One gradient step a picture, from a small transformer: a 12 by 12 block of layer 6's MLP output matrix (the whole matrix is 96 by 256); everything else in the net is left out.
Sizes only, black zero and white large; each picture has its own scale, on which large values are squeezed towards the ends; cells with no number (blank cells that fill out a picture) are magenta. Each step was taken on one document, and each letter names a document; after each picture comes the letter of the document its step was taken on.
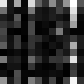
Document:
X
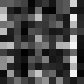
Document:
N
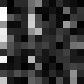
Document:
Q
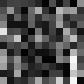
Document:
X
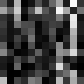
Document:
X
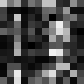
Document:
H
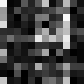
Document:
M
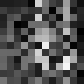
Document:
M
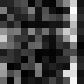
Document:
N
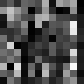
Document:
N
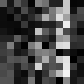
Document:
M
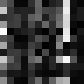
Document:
M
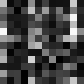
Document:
N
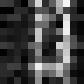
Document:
M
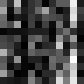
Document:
X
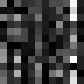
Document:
X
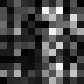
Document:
H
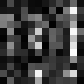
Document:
N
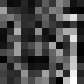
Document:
N
